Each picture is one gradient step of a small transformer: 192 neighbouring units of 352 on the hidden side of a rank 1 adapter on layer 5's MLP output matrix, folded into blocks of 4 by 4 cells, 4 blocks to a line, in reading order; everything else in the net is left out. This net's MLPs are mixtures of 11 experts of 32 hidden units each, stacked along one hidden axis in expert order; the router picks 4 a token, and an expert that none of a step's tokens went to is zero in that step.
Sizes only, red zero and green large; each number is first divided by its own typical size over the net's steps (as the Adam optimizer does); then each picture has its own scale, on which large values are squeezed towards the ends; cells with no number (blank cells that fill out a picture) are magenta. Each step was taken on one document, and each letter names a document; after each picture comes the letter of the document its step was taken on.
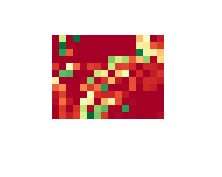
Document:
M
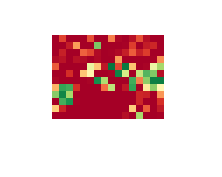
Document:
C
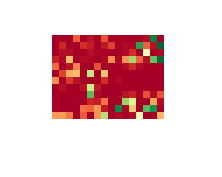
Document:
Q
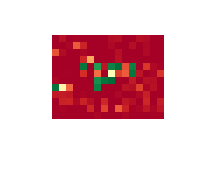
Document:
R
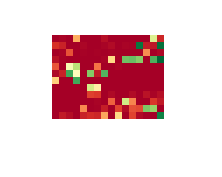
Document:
Q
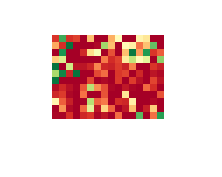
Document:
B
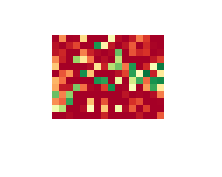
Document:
C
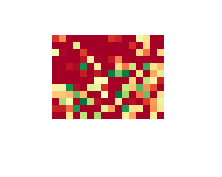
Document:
R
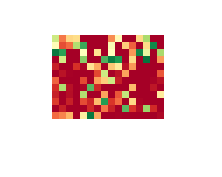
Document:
B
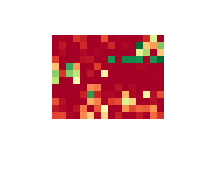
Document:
Q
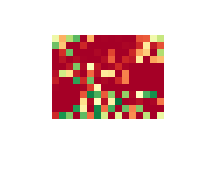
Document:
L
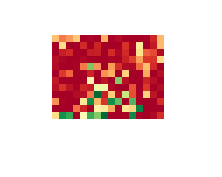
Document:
L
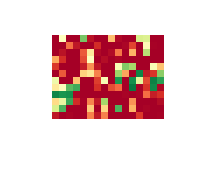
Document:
C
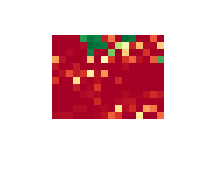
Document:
Q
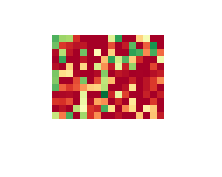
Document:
B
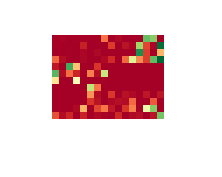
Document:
Q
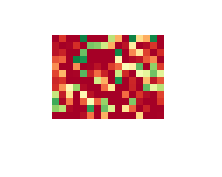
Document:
C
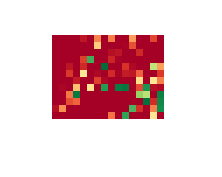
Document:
R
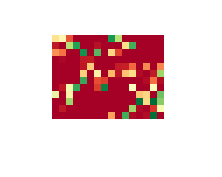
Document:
R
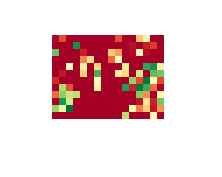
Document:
R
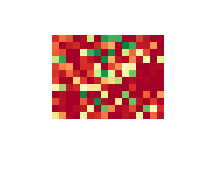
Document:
B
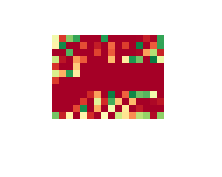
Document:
L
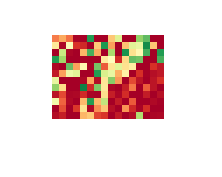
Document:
B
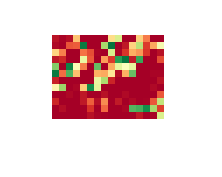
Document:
B
